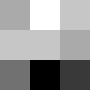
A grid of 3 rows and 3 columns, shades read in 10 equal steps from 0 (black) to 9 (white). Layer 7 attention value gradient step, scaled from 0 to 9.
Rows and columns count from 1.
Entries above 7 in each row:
1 0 0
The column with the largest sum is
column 1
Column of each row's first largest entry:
2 1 1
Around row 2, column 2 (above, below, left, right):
9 0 7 6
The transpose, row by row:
6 7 4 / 9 7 0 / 7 6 2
